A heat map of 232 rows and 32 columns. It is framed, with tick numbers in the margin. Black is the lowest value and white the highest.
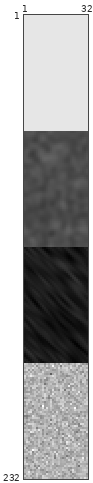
It is made of 4 by 1 panels. Panel 1,1: very high, flat. Panel 2,1: low, blotchy, faint in contrast. Panel 3,1: very low, slanting down to the right, faint in contrast. Panel 4,1: high, fine-grained.
